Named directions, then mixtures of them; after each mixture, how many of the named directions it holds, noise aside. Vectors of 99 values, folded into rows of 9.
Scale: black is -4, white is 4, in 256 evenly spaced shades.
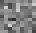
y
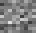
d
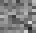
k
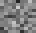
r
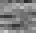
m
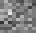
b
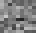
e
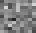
one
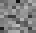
two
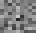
three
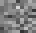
one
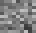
two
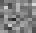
one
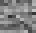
three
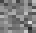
one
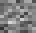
two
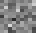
two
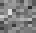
two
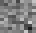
two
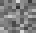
one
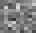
two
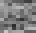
two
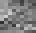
two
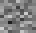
two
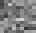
one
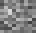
three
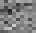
three
